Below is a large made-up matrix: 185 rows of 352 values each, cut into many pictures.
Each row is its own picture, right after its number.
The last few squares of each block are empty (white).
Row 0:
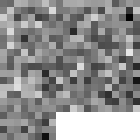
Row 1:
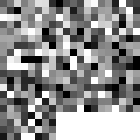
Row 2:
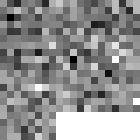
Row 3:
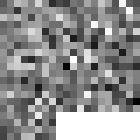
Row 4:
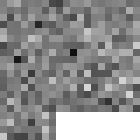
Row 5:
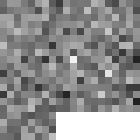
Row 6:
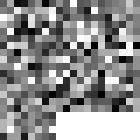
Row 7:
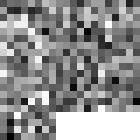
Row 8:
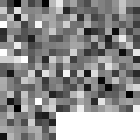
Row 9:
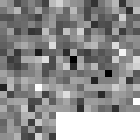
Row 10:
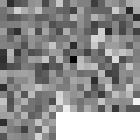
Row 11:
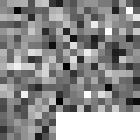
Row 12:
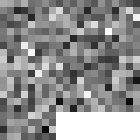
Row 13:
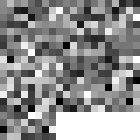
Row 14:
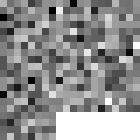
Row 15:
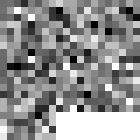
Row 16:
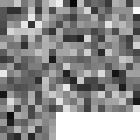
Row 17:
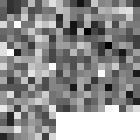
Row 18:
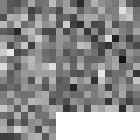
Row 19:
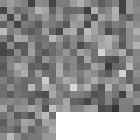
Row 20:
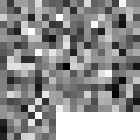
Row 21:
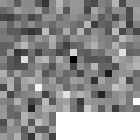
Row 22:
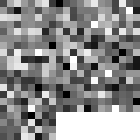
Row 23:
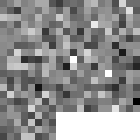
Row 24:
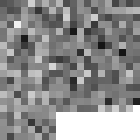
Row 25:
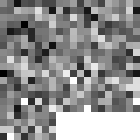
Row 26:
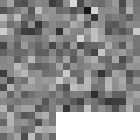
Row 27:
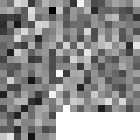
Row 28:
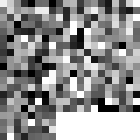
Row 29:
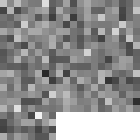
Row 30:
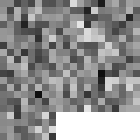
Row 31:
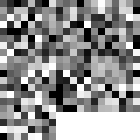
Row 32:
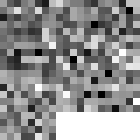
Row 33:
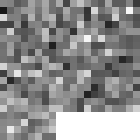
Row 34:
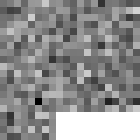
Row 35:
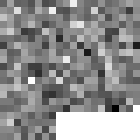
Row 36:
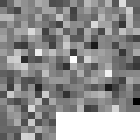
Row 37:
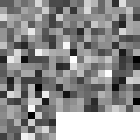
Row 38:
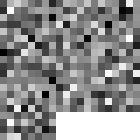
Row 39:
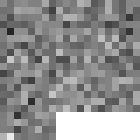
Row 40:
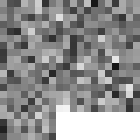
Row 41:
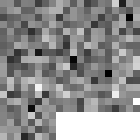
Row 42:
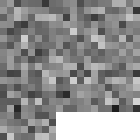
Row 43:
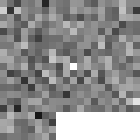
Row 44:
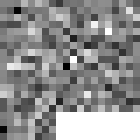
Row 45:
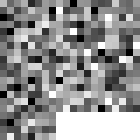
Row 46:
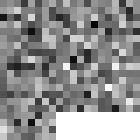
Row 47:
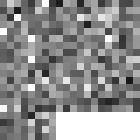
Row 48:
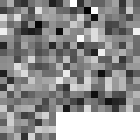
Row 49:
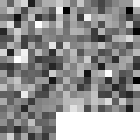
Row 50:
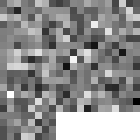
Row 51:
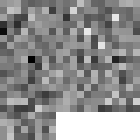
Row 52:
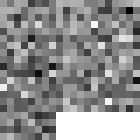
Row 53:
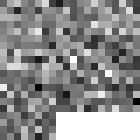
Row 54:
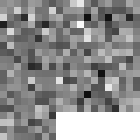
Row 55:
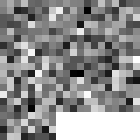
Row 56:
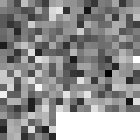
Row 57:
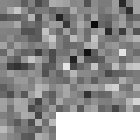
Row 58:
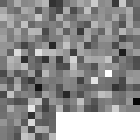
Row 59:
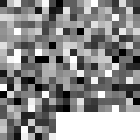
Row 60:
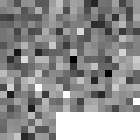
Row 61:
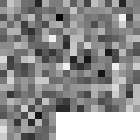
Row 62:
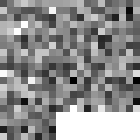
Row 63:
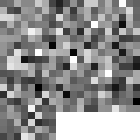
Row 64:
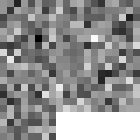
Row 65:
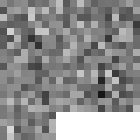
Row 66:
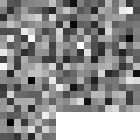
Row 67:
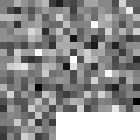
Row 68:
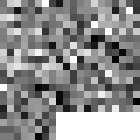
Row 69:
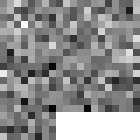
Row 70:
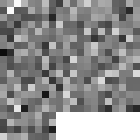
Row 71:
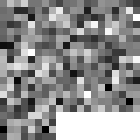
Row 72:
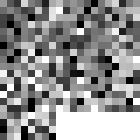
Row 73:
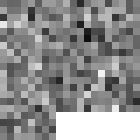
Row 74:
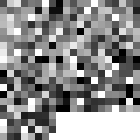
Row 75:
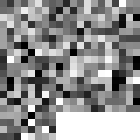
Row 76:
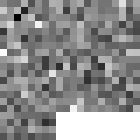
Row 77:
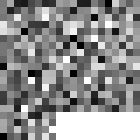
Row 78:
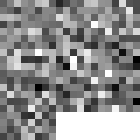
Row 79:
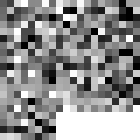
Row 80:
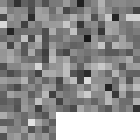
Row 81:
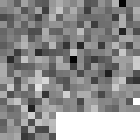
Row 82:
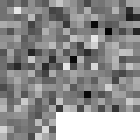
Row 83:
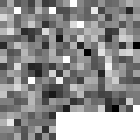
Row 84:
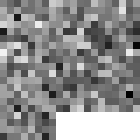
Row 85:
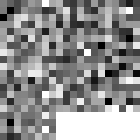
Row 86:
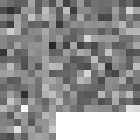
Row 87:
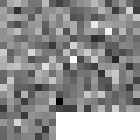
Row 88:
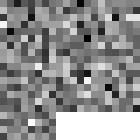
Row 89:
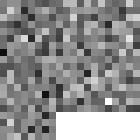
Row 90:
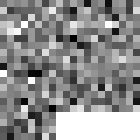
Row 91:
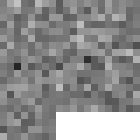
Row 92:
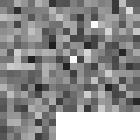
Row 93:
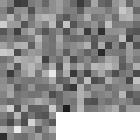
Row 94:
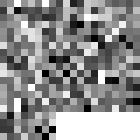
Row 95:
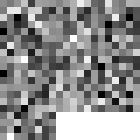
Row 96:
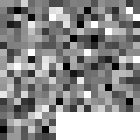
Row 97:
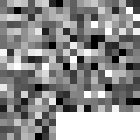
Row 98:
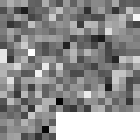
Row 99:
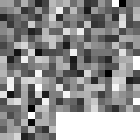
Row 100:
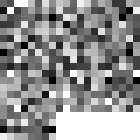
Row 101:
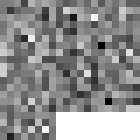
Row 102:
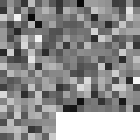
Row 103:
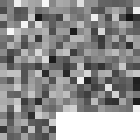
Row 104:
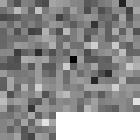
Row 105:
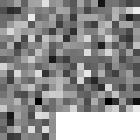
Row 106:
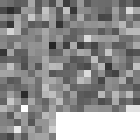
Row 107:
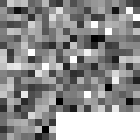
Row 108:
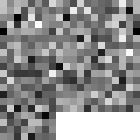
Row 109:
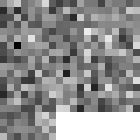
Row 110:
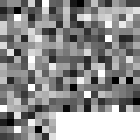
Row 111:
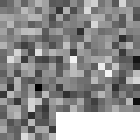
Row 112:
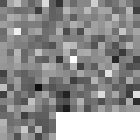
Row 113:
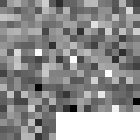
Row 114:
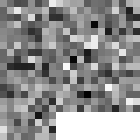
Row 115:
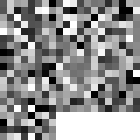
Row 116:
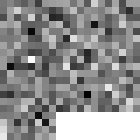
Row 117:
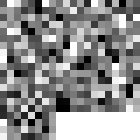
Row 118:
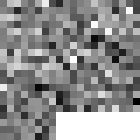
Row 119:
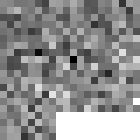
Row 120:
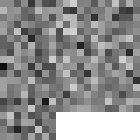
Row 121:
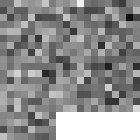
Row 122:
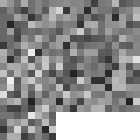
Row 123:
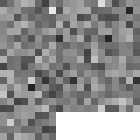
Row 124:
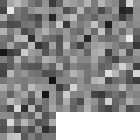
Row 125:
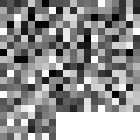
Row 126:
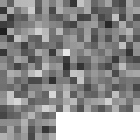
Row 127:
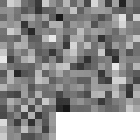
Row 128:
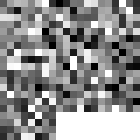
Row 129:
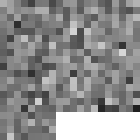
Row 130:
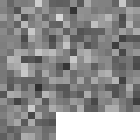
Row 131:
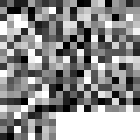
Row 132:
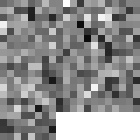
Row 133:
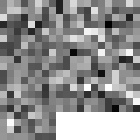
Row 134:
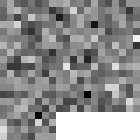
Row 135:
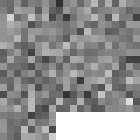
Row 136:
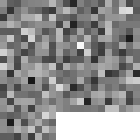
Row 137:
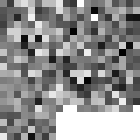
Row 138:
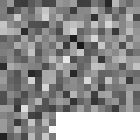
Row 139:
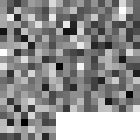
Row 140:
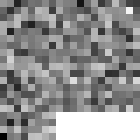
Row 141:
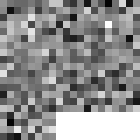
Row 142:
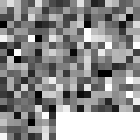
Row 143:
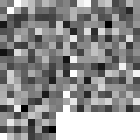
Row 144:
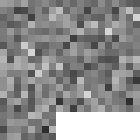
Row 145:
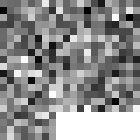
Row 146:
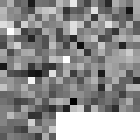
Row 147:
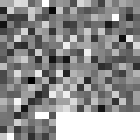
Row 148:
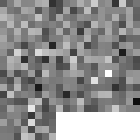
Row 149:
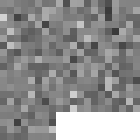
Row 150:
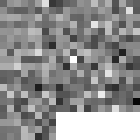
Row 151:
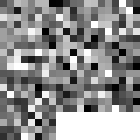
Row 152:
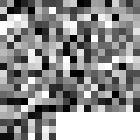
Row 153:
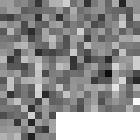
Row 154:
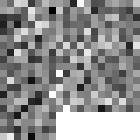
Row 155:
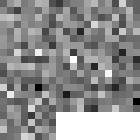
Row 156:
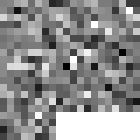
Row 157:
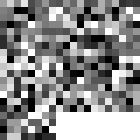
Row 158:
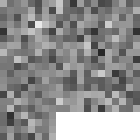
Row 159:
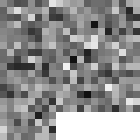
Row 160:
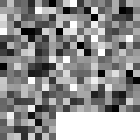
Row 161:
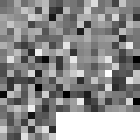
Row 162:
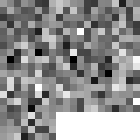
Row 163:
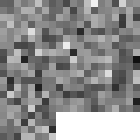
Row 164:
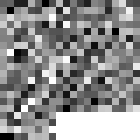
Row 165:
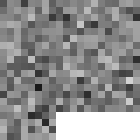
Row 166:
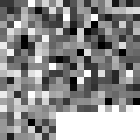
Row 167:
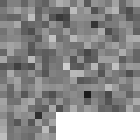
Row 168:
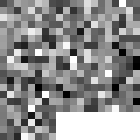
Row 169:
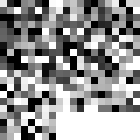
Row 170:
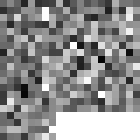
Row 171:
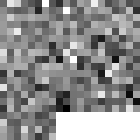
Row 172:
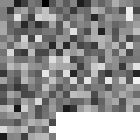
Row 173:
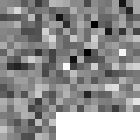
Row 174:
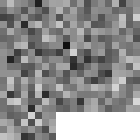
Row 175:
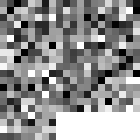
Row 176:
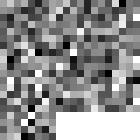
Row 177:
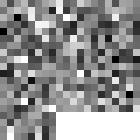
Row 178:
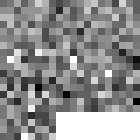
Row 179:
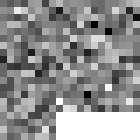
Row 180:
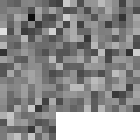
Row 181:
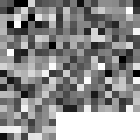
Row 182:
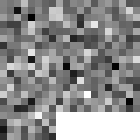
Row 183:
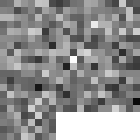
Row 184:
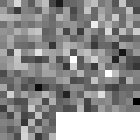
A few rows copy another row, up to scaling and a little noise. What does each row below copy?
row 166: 24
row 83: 35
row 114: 159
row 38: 124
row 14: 45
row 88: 80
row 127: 117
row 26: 48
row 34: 105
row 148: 58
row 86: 106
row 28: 129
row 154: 27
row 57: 173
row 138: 77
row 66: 136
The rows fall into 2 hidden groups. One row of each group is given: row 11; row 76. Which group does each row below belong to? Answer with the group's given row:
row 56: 11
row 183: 11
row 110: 76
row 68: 11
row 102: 76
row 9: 11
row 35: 76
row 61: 11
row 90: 76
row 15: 11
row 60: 11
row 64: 76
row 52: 76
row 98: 11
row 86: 76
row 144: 11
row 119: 11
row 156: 11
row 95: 76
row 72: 11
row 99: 11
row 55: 11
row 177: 76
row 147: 76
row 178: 11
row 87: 11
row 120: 76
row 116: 11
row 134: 11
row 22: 11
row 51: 76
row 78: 11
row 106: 76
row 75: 11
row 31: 76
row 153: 11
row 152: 76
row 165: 11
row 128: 11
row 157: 11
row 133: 76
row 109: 76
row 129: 76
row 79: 76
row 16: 76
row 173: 11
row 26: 76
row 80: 76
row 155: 11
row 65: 76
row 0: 76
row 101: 76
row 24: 76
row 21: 11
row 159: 11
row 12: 11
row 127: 11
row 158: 76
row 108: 76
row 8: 76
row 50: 11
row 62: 76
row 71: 11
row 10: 11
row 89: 76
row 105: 76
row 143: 76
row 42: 76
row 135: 11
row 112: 11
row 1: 11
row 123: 76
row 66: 76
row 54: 76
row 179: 11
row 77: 76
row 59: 11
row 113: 11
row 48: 76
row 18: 76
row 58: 11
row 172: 76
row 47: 76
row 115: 76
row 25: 76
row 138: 76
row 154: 76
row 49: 76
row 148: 11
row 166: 76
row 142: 76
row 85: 76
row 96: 11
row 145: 76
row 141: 76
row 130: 11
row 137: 76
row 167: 11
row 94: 76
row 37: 11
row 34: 76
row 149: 76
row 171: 11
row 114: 11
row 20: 11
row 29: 76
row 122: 11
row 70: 76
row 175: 76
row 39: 76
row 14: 76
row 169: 11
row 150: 11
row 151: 11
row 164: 76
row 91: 76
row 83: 76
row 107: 11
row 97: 11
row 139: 76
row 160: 76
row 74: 11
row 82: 11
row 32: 11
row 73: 76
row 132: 76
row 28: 76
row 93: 76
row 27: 76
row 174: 11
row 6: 76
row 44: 11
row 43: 76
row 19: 76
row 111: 11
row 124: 76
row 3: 11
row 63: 11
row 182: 11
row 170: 76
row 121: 76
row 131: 76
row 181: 76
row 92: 11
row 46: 11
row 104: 11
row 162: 11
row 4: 76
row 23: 11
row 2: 11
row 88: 76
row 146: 76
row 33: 76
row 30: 76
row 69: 76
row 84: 76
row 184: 11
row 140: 76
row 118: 11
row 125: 76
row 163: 11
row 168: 11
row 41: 11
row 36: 11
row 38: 76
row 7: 76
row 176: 11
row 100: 76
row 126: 76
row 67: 11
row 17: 76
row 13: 11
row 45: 76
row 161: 11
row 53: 11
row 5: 11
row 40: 11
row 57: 11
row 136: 76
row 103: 76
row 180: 76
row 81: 11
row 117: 11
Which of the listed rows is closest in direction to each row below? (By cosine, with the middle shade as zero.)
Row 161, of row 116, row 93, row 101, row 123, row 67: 67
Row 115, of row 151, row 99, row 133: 99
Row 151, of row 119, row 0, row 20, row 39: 20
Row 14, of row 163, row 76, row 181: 163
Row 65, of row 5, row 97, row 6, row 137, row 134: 6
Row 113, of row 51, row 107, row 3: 3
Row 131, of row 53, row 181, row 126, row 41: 181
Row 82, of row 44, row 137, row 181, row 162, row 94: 162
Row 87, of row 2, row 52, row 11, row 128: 11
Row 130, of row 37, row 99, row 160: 37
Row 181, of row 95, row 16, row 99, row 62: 99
